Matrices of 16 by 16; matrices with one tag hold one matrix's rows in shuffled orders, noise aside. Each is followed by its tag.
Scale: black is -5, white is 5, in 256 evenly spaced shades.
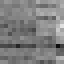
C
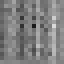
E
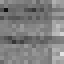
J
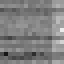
J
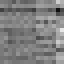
C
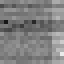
J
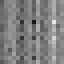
E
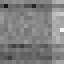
J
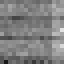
J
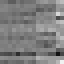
C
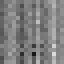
E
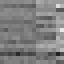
C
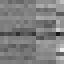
C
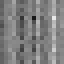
E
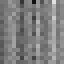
E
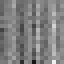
E
